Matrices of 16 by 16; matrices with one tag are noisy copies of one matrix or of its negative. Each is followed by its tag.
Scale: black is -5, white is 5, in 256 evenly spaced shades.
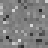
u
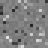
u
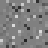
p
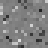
u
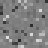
u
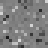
u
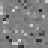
u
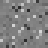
p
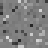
u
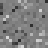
u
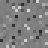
p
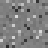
p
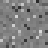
p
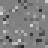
u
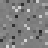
p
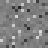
p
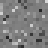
u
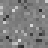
u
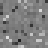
u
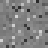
p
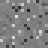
p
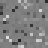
u
